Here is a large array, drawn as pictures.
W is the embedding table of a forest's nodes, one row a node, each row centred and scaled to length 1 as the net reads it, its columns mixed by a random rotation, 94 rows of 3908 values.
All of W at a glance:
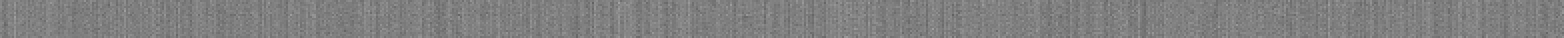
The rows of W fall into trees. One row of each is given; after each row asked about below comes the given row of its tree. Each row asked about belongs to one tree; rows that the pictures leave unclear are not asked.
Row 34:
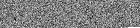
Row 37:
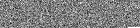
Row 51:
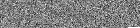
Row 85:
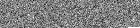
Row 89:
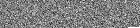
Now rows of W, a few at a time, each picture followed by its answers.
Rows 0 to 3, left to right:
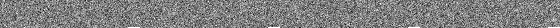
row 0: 34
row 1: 89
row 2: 85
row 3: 85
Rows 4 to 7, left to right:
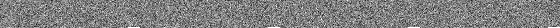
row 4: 51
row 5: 34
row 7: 51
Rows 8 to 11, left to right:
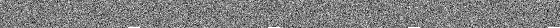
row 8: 89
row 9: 51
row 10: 37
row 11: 89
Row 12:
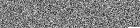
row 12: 89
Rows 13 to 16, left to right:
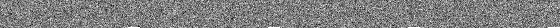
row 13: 34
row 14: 89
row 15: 51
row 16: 37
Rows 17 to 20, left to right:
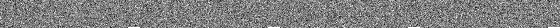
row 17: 37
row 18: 89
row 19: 51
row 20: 37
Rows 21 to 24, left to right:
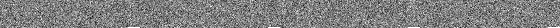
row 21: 34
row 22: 51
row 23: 34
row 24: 51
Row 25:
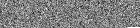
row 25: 34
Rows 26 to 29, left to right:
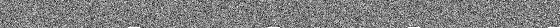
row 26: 89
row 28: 51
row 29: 89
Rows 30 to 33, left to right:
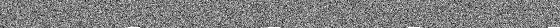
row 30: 34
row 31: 34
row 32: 89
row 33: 37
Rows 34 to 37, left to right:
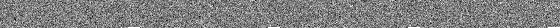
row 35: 51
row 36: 51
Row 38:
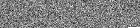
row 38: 51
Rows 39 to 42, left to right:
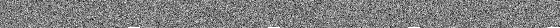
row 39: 89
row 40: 51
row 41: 37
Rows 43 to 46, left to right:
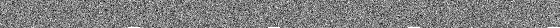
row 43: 34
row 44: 37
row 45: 89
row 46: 34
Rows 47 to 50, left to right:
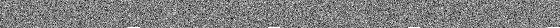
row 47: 34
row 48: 89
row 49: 37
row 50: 34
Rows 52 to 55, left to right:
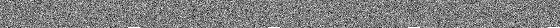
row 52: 37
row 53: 34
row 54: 51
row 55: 51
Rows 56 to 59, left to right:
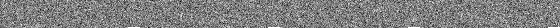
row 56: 34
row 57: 37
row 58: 85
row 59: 37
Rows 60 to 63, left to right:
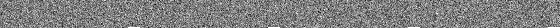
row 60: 89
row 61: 37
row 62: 34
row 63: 34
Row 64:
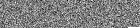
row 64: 89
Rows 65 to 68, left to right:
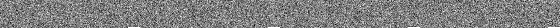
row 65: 37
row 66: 34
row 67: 51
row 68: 89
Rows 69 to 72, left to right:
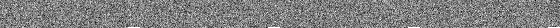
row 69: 34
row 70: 37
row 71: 37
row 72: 51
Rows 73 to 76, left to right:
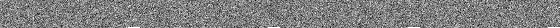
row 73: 85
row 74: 51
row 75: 34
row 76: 34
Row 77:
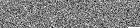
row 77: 89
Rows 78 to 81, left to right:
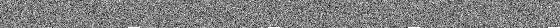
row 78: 89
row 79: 51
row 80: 37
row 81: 37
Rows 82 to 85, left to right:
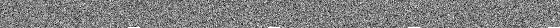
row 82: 51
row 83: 89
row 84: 37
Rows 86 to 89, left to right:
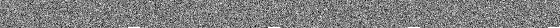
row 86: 85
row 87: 37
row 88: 34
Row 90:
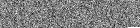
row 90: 34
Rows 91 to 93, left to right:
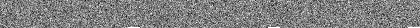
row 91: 34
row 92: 51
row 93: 89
